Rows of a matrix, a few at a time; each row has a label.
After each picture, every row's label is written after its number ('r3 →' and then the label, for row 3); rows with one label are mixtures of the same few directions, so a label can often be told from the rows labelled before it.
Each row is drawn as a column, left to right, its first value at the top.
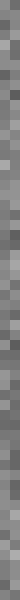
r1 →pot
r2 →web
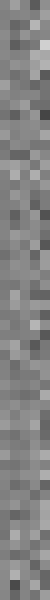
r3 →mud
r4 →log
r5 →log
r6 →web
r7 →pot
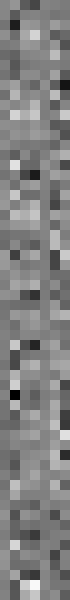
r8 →web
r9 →pot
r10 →log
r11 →log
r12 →mud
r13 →web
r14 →mud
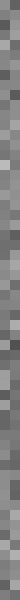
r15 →pot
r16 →web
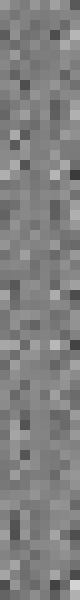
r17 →log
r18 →mud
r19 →mud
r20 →web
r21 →pot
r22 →log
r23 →pot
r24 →log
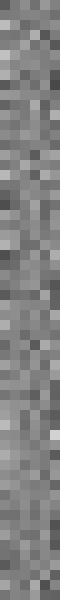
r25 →web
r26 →web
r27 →pot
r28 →log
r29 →log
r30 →mud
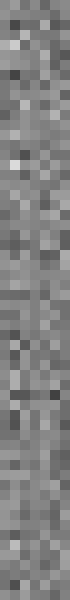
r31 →pot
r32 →pot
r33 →log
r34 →pot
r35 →web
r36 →pot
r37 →web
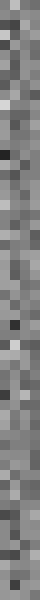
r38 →log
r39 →web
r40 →pot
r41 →web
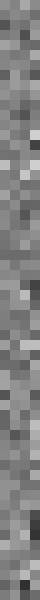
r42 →pot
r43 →mud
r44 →log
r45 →mud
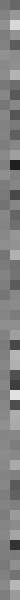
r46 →web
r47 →pot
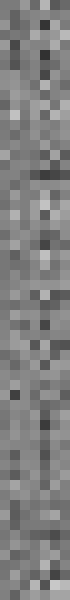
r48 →log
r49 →pot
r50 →web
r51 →log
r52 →web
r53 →log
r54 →log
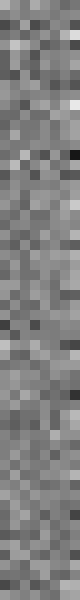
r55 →web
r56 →pot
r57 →log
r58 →web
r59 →log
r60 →mud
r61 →log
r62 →log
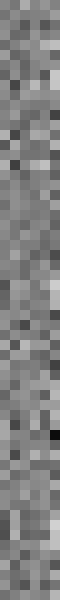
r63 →mud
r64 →mud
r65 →web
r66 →mud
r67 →pot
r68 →mud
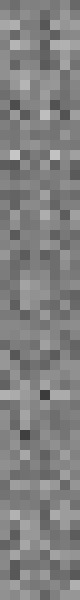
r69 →pot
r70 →log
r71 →mud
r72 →mud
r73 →pot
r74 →log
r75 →pot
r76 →log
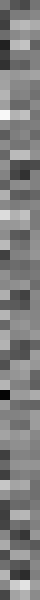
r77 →pot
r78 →log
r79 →log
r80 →pot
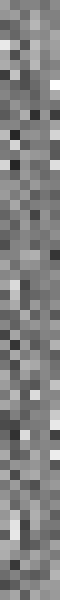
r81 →pot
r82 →mud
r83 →mud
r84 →pot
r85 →log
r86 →mud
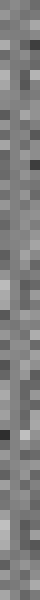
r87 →mud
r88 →web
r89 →mud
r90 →pot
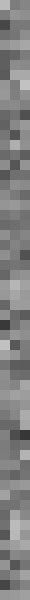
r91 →web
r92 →mud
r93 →mud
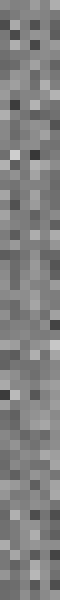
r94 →pot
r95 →log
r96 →mud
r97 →log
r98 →mud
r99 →web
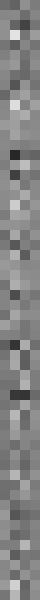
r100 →web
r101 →log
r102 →pot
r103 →log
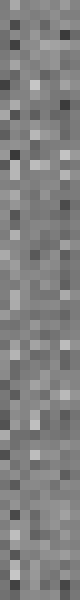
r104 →mud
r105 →log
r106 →mud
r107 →mud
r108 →pot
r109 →pot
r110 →log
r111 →log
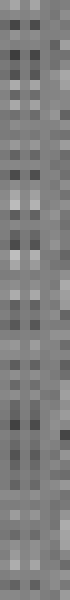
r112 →web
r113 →web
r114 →web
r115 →web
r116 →pot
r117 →pot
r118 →mud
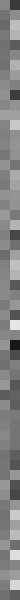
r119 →pot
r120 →web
